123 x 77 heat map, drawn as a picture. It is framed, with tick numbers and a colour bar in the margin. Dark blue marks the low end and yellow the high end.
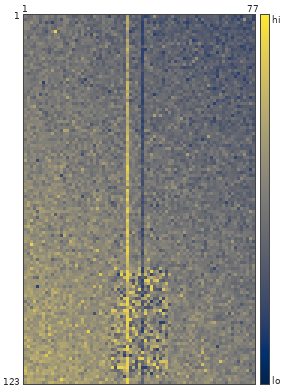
Neither half mirrors the other. There is an overall slope up to the bottom left. In the bottom middle lies a patch that is rougher than the rest. Columns 35 and 40 differ from the columns beside them.
